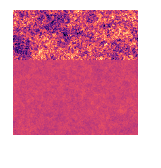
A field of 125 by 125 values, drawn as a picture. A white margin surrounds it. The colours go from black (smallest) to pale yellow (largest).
Stripes: none. Histogram: heavy tails on both sides. Slope: none. Grain: blotchy. Seam: horizontal, 40% of the way down, the bottom part calmer. Mirror symmetry: none.
